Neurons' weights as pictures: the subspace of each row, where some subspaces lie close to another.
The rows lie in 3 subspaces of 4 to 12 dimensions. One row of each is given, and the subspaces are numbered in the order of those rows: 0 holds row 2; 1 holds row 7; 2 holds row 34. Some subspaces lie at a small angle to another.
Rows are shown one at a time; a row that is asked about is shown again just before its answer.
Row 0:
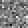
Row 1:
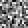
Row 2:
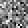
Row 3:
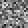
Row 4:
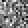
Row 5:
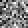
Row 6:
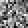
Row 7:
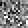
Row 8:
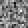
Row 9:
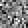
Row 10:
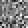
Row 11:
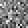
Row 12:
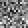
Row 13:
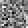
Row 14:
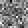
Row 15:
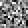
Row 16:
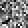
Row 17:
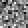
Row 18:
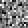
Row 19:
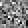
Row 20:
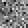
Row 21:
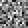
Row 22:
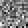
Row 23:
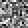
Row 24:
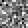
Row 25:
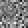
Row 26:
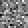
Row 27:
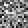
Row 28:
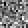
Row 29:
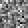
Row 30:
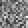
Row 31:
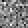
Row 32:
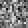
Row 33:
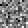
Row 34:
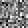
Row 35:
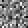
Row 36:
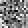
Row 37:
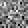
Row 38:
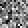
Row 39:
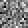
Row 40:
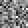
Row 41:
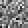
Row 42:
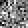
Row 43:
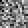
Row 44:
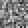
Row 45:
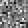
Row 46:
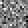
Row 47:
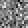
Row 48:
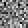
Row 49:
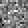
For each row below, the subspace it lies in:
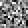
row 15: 1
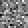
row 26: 2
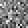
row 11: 0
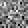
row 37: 1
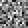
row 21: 0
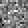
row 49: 2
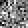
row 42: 2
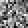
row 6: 2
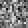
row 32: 2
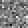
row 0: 2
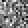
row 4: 1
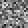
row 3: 2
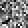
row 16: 0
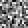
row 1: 1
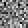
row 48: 2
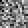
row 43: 2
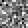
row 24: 0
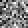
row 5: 2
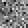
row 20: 0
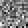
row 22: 2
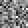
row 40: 2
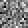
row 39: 2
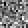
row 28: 1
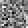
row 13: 2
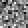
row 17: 2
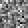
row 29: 2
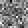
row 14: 2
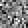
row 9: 1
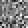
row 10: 1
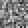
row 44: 2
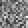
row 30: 1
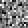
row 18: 2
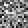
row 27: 2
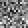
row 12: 0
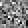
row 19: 1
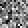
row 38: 0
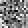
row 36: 2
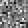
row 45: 2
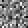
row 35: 1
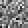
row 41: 2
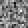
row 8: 2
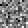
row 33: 2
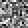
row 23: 0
